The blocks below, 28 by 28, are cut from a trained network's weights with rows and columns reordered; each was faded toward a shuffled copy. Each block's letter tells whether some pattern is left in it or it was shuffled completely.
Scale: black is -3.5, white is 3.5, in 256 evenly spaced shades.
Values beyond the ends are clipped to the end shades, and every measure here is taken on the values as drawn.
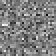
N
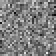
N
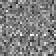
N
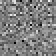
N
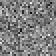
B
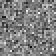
B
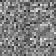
N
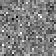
B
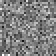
B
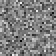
B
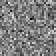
N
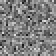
B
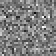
N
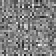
N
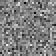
B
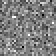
B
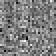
N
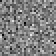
B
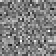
N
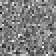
B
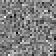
B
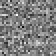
N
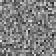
B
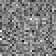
N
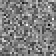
B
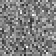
B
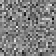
N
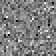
B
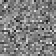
N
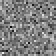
B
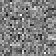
N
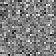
N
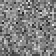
B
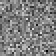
B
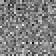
N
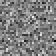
B
